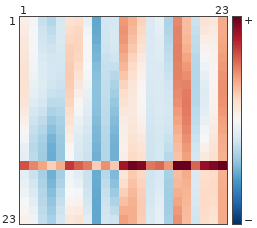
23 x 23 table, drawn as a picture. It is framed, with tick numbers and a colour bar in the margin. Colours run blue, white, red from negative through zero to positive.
Row 17 differs from the rows beside it. Upright stripes repeat 4 times across the table. The grain runs up and down. The bottom right is the ninth with the highest average.
